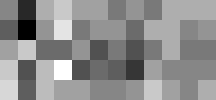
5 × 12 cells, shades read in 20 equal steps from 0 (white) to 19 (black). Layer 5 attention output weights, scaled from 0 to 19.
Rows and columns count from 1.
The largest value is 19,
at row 2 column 2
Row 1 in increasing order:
4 6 6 6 6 7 7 8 9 10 10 16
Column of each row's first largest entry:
2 2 6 8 2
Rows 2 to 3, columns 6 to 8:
8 8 11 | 13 10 13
